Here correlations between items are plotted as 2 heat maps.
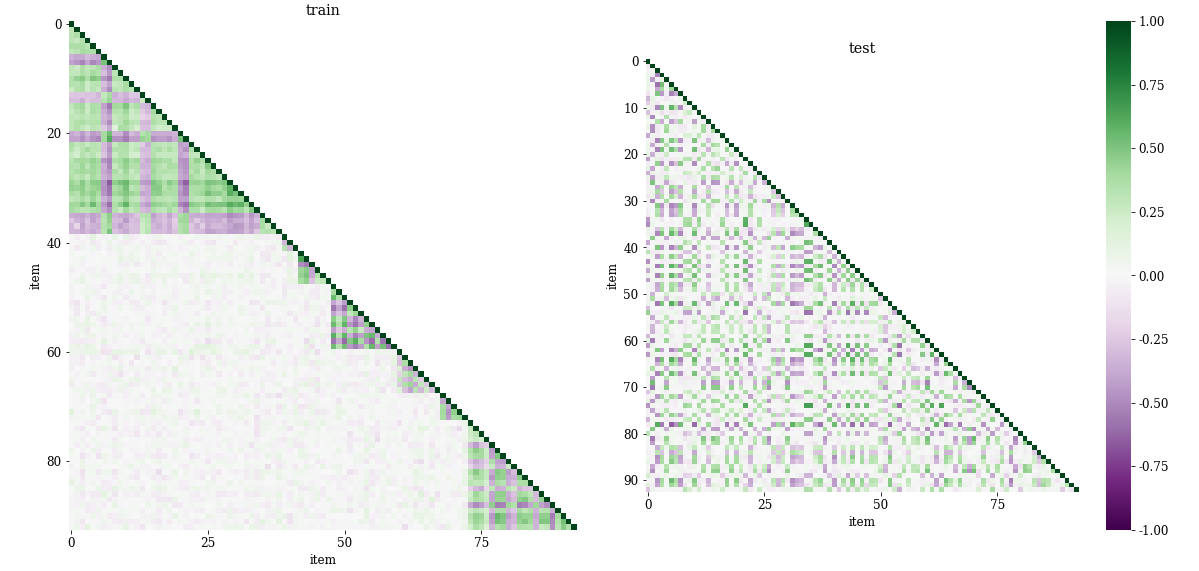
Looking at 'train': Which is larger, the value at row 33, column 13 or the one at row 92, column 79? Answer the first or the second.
the second
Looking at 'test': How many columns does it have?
93
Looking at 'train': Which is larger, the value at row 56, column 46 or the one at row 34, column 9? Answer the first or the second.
the second
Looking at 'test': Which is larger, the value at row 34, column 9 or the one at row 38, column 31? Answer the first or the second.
the first
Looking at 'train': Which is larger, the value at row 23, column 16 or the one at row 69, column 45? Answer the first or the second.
the first
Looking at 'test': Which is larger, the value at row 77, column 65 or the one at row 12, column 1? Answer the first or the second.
the first
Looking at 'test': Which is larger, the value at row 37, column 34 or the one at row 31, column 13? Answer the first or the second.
the second
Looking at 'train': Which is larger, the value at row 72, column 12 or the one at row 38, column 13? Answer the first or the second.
the second
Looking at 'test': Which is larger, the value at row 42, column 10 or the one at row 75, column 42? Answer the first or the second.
the first
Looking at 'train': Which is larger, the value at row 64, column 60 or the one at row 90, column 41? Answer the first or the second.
the second
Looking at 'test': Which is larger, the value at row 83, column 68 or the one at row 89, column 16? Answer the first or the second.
the first
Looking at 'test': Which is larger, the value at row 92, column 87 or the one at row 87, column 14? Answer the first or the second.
the second
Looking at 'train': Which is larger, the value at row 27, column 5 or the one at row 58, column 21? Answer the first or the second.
the first
